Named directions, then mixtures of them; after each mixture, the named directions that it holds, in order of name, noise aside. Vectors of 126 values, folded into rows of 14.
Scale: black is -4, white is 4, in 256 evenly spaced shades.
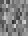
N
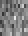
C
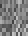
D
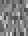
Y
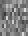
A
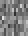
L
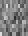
C, N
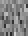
L, Y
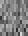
D, Y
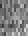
C, D, L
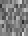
A, D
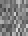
D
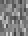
Y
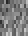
C, N, Y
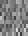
D, Y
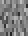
Y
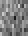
C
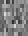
L, N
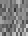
D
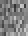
C, D, L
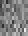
C, D, N
